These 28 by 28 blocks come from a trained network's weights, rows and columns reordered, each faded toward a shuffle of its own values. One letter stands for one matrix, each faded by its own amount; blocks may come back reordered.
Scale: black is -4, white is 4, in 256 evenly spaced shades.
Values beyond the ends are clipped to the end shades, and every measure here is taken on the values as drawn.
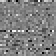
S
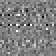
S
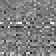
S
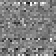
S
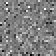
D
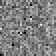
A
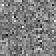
A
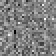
A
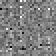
A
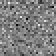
D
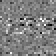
S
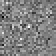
A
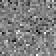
D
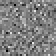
D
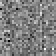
A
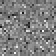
D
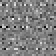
S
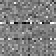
S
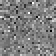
D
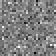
D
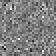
A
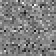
D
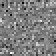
D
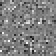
D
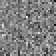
A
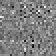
A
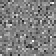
D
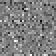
D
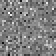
D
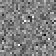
A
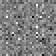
A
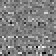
S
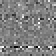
S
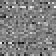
S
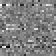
S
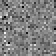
A
